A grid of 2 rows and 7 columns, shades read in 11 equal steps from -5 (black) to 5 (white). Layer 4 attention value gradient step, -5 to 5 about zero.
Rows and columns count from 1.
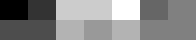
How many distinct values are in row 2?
4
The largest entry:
5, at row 1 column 5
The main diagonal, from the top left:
-5 -2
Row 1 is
-5 -3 3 3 5 -1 0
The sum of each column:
-7 -5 5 4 7 -1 0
